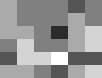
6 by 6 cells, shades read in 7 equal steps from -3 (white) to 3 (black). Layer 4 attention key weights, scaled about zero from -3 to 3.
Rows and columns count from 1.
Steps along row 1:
up same same up down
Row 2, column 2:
0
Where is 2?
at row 3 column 4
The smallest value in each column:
-1 -2 -2 -3 -1 -2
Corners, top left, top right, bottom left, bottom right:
-1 0 -1 -2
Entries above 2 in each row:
0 0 0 0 0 0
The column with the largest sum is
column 4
